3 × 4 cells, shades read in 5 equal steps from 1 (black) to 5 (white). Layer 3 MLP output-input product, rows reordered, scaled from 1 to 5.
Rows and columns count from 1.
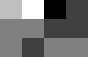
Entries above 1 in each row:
3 4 4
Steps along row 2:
same down same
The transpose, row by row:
4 3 3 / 5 3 2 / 1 2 3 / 2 2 3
